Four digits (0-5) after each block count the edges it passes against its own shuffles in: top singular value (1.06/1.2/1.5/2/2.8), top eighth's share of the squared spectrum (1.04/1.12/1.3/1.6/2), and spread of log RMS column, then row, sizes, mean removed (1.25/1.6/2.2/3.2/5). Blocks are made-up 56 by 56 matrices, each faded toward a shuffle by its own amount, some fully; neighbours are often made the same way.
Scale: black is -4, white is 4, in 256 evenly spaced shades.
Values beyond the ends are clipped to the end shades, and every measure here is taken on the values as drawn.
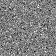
0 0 0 0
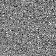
0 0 0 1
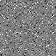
3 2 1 0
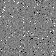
2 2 0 0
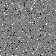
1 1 0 0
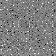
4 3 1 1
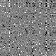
4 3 2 1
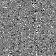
1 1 1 0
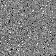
0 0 1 0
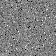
0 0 0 0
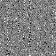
1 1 2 0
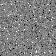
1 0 0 0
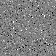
0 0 0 0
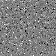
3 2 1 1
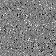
2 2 0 1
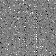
3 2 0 0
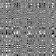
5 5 3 3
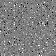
3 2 1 0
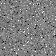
0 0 0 0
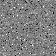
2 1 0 0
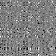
4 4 2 2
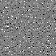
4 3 1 2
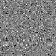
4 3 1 1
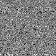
1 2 0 3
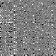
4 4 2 2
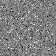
0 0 0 0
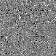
3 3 1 2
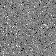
2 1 0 0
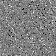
2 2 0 0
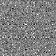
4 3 1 2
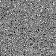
2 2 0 0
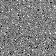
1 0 0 0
